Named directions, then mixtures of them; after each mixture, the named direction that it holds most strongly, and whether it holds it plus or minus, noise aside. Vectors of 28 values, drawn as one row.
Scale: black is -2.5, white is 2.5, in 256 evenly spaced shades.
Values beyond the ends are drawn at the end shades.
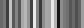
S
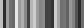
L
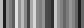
L, plus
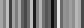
S, minus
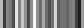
L, plus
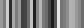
S, minus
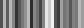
L, minus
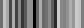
S, minus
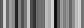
L, minus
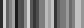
L, minus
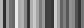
L, plus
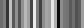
S, plus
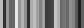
L, plus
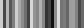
L, plus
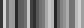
L, minus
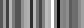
S, plus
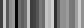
L, minus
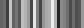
S, plus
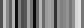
L, minus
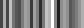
S, plus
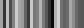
L, plus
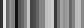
L, minus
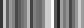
L, minus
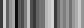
L, minus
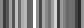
S, plus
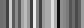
S, plus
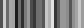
L, minus
